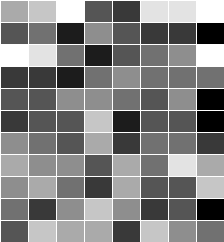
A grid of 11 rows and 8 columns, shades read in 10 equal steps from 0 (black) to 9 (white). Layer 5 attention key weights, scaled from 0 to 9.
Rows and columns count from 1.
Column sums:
48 51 46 49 39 44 50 41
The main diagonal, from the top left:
6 4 4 4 4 3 4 6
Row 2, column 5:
3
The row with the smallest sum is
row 2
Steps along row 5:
same up same down down up down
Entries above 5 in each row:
6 0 3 0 0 1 1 4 3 1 4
